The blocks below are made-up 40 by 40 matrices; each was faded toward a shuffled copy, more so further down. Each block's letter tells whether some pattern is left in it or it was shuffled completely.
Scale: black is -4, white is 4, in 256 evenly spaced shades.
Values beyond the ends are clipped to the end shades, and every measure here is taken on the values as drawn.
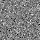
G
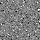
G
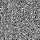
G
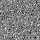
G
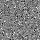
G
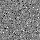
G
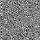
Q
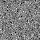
G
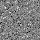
G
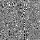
Q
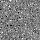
G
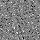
G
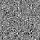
Q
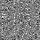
Q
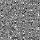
Q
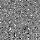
Q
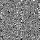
Q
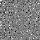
Q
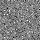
G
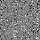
Q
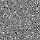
Q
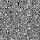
Q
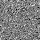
G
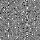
Q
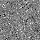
G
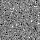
G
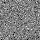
G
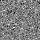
G
